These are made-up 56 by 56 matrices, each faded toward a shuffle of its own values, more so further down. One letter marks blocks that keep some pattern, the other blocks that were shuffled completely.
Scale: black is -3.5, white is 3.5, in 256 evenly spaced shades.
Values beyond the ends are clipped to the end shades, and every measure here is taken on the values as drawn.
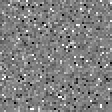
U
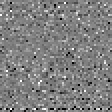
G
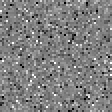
U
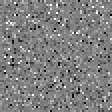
U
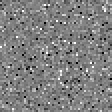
U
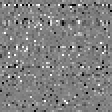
G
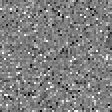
U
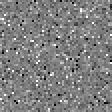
U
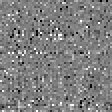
G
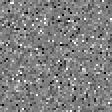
U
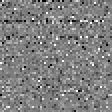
G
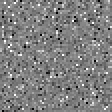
U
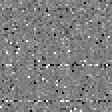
G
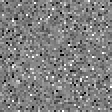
U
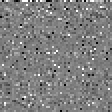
G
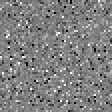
U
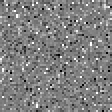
U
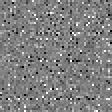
G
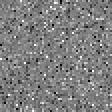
U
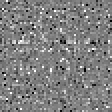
G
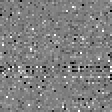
G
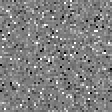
U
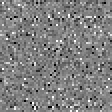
G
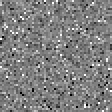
U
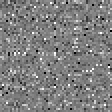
G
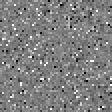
U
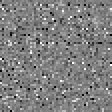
G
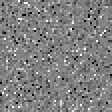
U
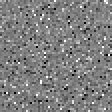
U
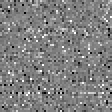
G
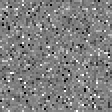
U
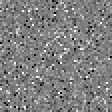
U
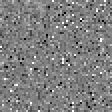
U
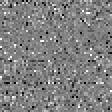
G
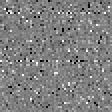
G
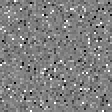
U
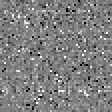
G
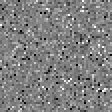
U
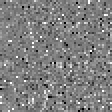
G
